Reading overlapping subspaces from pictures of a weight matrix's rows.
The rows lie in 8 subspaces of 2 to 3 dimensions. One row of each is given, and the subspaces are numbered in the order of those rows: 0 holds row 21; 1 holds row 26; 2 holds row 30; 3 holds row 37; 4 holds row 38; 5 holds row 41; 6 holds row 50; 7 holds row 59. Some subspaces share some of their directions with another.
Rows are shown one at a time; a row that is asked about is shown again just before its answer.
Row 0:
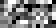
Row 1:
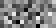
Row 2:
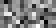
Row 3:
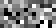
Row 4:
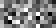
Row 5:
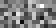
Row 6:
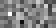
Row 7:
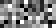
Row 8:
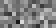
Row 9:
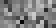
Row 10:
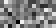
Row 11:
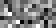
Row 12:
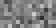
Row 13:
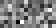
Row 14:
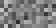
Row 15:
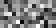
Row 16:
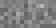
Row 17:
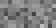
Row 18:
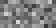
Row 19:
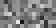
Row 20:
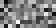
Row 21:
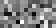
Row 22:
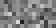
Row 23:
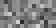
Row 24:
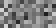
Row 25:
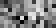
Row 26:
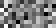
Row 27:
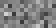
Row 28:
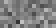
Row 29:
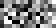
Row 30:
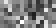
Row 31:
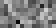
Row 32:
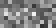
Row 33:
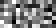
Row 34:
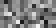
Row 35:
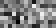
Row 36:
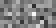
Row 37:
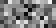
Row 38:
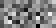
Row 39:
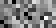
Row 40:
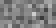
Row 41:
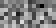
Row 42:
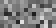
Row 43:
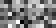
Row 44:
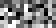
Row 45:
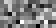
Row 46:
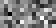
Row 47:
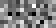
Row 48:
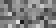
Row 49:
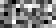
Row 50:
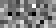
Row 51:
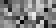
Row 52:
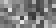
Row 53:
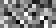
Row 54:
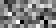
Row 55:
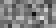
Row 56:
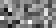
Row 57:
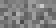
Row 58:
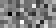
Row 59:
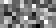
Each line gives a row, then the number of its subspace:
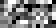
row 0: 3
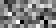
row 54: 3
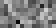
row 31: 6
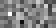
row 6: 6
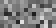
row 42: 0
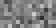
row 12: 6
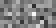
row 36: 6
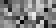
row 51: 2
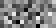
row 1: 4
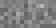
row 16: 5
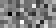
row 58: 6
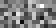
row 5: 5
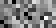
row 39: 3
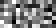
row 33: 3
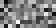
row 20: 1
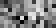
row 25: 2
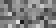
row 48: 0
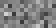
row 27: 1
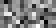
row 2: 7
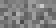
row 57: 5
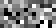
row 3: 0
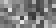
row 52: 2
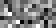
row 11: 5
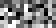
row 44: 5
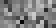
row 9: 2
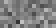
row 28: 1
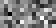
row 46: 4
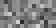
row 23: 7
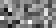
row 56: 5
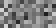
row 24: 1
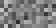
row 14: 1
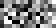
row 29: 4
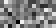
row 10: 1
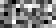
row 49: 3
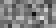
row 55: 6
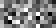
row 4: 4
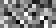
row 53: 3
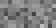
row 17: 0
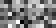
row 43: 0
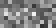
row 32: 0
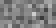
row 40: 6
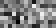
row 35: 2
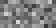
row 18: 3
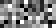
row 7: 7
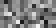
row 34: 7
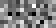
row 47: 6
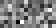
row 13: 7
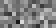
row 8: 2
